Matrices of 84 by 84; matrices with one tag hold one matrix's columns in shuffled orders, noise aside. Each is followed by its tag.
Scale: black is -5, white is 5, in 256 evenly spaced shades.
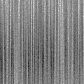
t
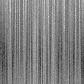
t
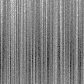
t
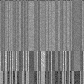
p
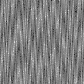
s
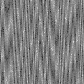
s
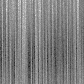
t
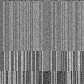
p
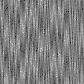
s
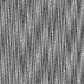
s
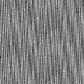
s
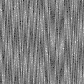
s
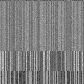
p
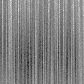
t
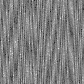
s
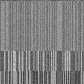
p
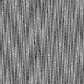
s
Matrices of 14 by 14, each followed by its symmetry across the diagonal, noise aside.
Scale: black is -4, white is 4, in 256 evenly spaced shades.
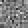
antisymmetric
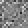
symmetric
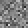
symmetric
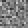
antisymmetric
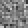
antisymmetric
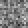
antisymmetric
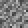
symmetric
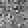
antisymmetric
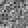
symmetric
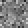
antisymmetric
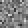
antisymmetric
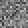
symmetric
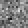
antisymmetric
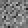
symmetric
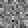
antisymmetric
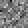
symmetric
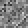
symmetric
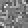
symmetric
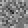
symmetric
